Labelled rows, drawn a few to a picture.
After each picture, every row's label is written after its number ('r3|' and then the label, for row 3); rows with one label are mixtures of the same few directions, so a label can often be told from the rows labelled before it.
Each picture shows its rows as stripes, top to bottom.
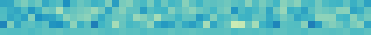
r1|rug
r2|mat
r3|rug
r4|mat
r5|mat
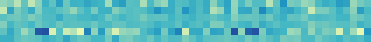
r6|mat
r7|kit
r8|mat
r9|kit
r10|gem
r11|rug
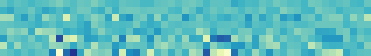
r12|mat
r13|rug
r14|rug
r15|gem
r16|rug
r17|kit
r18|mat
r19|kit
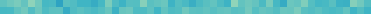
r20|mat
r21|rug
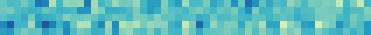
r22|gem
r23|gem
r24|rug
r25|rug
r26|rug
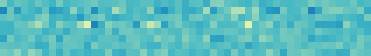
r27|kit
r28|mat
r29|gem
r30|gem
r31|rug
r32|kit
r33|gem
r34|mat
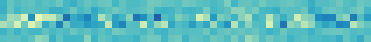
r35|kit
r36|mat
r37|rug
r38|mat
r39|mat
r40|gem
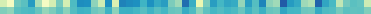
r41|rug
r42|rug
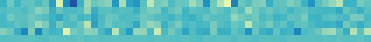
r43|kit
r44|gem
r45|mat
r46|gem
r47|rug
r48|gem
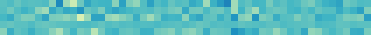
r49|kit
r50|gem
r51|gem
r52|rug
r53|mat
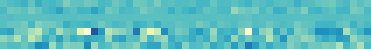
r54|rug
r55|mat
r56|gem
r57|rug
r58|gem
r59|mat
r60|gem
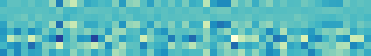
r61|kit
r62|kit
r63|rug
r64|kit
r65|mat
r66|mat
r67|mat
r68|mat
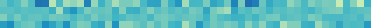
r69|gem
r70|kit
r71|mat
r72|rug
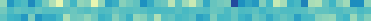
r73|mat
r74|kit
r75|rug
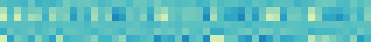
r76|rug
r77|mat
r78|mat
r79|gem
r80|kit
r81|kit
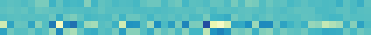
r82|gem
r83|rug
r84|kit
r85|kit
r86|kit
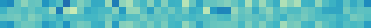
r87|rug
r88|kit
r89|mat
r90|rug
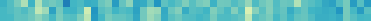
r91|rug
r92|gem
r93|gem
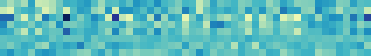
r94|rug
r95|rug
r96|rug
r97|kit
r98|rug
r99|gem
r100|gem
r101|rug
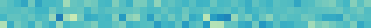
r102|rug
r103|gem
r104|kit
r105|kit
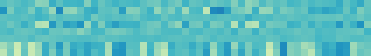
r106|gem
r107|kit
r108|gem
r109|gem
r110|gem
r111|rug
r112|mat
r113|mat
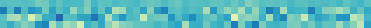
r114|gem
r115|mat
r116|mat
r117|gem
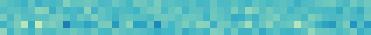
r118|rug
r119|gem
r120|mat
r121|rug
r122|kit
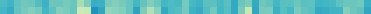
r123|gem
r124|gem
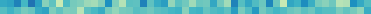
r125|mat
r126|gem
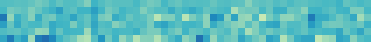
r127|gem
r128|mat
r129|kit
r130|mat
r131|gem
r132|rug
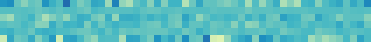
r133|rug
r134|gem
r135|rug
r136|gem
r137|rug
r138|kit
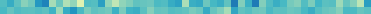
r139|gem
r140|kit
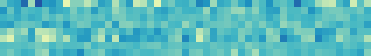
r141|rug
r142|mat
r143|mat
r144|rug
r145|rug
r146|rug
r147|gem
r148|gem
